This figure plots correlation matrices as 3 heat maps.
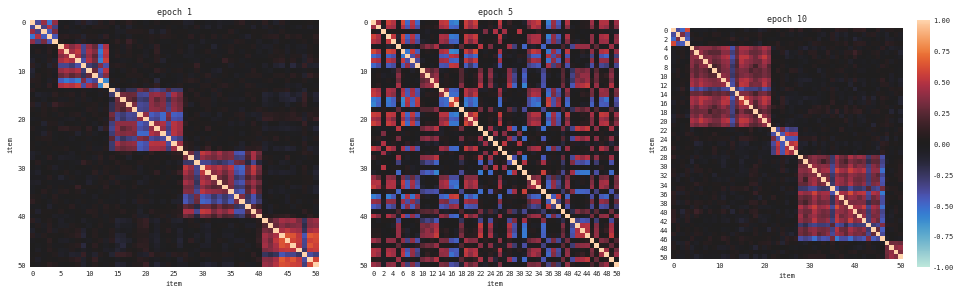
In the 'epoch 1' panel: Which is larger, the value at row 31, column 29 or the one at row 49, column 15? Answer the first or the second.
the second
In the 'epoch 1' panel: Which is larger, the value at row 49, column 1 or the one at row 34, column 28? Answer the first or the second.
the second
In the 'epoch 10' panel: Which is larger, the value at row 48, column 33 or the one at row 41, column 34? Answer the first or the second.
the second
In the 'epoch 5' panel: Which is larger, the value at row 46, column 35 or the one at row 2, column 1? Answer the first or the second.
the second
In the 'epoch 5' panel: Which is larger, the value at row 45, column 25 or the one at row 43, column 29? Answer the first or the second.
the first
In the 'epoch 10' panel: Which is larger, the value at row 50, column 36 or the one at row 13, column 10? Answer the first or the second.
the first
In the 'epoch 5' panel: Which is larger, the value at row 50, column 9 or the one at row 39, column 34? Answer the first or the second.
the second
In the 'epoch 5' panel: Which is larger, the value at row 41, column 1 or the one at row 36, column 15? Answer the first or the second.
the first
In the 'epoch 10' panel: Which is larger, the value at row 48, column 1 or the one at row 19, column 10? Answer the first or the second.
the second
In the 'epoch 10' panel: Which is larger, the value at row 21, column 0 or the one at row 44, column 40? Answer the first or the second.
the second
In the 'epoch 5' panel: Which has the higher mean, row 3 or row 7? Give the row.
3
